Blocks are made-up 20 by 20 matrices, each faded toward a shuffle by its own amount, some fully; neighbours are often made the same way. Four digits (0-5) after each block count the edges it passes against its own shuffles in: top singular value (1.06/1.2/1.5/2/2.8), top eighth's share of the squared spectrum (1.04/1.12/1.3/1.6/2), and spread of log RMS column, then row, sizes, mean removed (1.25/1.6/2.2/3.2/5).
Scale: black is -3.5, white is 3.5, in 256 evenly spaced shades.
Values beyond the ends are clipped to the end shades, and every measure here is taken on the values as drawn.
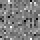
2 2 1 0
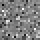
0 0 0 0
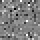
0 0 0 1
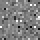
0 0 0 0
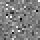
0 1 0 0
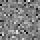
0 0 0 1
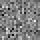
0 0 1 0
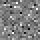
0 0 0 0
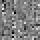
1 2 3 0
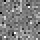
0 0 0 0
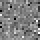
1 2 1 0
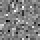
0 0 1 0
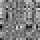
3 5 3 2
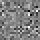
3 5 2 2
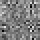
3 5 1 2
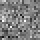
2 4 0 1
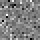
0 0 0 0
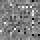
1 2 0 1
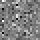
1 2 2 0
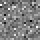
1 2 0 0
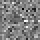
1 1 0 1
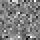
1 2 0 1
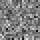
1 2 0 1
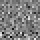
0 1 0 2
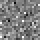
0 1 0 0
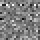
2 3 0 2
